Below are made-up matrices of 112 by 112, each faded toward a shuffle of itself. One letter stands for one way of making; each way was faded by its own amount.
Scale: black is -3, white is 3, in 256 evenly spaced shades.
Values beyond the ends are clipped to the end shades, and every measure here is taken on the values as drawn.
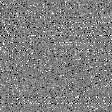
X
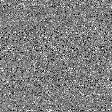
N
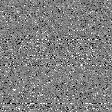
X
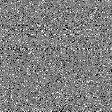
X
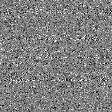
N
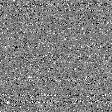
N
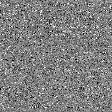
N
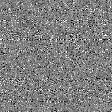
X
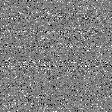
X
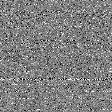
N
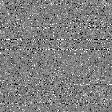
X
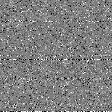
X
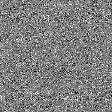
N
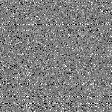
X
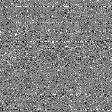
X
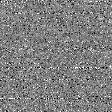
N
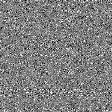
N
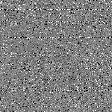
X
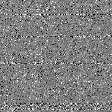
X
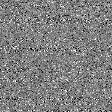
N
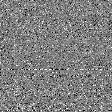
N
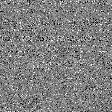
N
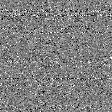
N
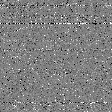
X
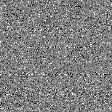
N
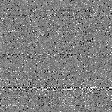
X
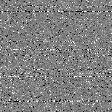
X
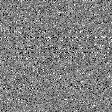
N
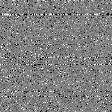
X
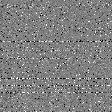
X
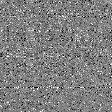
X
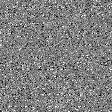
N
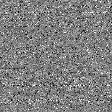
N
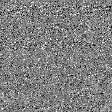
N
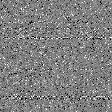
X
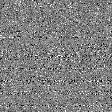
N
